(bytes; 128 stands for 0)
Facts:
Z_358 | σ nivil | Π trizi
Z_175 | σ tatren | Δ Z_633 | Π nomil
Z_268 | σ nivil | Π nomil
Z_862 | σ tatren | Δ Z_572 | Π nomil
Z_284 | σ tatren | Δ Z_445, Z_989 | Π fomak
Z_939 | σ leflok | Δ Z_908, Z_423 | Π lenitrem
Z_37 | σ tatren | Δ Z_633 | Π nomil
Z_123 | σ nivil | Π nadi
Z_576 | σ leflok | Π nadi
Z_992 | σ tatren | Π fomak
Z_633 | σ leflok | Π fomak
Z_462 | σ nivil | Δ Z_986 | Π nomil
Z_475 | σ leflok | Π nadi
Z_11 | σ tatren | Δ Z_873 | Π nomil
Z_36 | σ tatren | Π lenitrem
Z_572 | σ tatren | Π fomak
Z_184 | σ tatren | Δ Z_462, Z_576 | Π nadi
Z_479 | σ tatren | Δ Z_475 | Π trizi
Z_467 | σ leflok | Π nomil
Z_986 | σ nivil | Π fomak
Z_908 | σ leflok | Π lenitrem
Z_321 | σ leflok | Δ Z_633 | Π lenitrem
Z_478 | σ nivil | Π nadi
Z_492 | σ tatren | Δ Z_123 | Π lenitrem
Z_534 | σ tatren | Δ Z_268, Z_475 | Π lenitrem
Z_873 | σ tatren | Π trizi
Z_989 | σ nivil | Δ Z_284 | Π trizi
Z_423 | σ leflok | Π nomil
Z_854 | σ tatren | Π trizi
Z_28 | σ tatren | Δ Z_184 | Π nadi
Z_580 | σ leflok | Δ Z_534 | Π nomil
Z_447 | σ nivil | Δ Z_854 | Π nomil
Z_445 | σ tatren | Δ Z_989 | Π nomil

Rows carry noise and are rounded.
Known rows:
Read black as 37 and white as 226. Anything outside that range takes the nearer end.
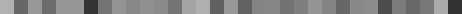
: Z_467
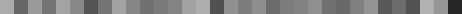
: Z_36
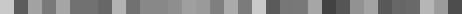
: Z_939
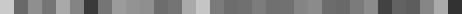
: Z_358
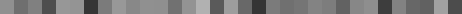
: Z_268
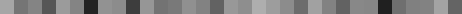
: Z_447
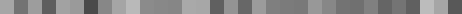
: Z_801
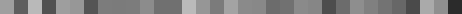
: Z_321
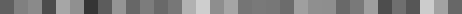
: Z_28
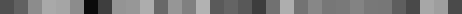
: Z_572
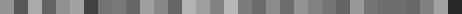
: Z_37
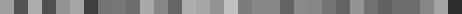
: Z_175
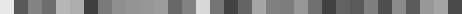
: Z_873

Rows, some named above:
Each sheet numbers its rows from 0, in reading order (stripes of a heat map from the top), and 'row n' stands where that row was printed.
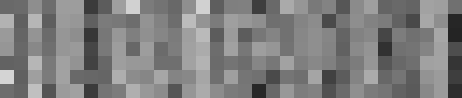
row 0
Z_986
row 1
Z_321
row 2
Z_467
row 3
Z_580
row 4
Z_992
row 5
Z_908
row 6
Z_633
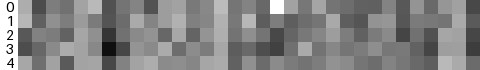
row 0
Z_11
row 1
Z_423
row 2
Z_475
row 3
Z_572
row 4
Z_801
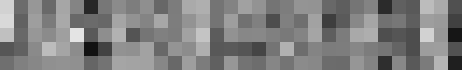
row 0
Z_479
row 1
Z_908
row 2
Z_492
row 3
Z_572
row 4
Z_445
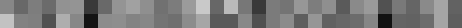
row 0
Z_462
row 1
Z_854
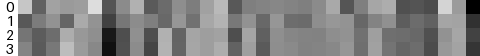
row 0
Z_492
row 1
Z_478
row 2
Z_862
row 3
Z_862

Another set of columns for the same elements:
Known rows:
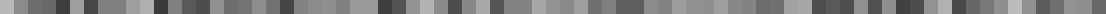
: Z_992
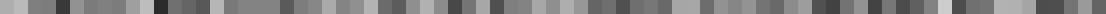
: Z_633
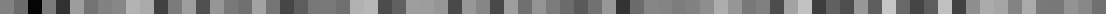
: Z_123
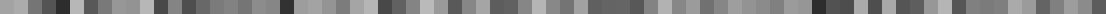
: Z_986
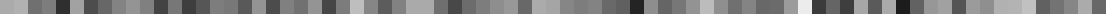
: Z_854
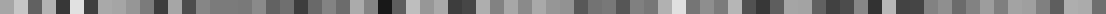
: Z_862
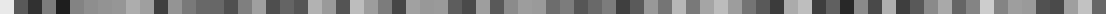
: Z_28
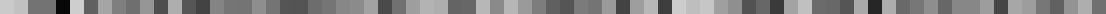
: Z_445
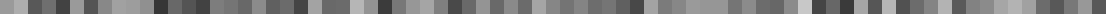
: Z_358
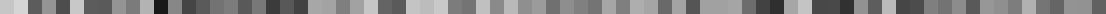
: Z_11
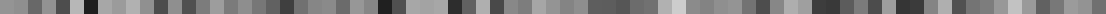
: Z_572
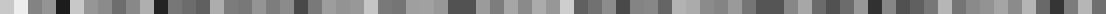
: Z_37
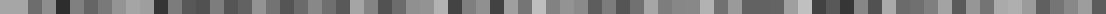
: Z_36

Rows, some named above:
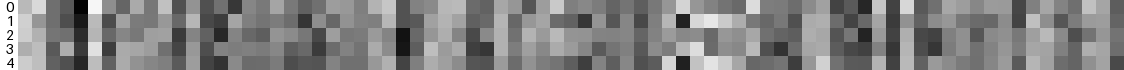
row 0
Z_462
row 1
Z_284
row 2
Z_423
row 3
Z_862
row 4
Z_989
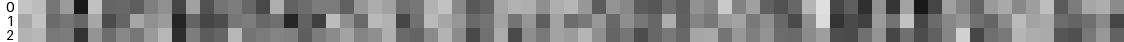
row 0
Z_447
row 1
Z_873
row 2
Z_633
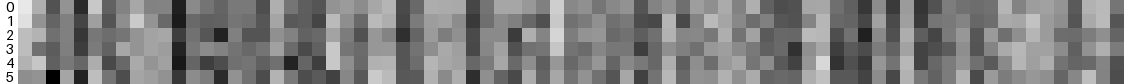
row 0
Z_580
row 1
Z_479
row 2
Z_908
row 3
Z_475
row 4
Z_873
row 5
Z_492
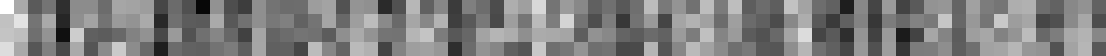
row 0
Z_939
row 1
Z_321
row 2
Z_447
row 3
Z_479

